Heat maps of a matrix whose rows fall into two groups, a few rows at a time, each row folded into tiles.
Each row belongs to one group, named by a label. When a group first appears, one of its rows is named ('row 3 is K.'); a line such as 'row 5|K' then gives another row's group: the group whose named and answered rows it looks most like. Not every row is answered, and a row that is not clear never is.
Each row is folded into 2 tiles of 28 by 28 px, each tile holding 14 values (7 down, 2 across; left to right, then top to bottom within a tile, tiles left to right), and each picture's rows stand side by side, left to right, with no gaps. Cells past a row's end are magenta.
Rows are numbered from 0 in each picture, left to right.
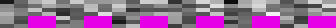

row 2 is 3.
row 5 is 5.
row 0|5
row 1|5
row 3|5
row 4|5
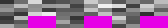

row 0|3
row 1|5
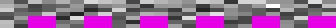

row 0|3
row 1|3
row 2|3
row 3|3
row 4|5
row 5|3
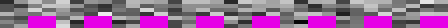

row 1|3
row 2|5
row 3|5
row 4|5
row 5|3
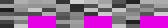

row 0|5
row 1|5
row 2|3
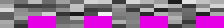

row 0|3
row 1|3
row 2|5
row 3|5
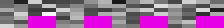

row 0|3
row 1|3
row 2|5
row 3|5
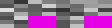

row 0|3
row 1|5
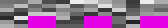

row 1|5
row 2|3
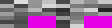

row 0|5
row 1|5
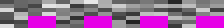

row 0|3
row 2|3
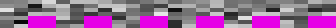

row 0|3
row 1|5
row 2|3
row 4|3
